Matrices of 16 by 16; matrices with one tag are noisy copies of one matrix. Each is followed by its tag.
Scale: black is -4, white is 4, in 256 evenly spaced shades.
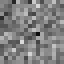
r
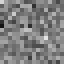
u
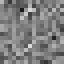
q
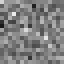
u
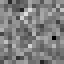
q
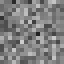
r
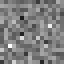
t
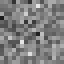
r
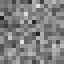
r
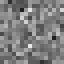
q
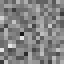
t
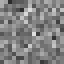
q
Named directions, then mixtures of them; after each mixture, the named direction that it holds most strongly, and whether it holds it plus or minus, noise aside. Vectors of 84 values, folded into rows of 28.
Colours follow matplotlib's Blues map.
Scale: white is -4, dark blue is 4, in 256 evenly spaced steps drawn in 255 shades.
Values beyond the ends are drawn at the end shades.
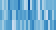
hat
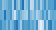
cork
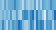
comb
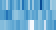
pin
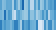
cork, plus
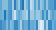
cork, plus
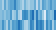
comb, plus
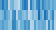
hat, minus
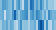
cork, minus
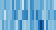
cork, minus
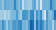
comb, plus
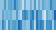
comb, plus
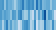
comb, minus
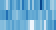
pin, plus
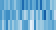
comb, minus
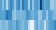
pin, plus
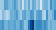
pin, minus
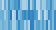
hat, plus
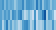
comb, minus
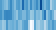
pin, plus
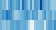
pin, plus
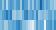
pin, plus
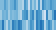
comb, plus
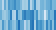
comb, plus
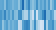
comb, minus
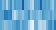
pin, plus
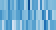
hat, plus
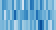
cork, minus
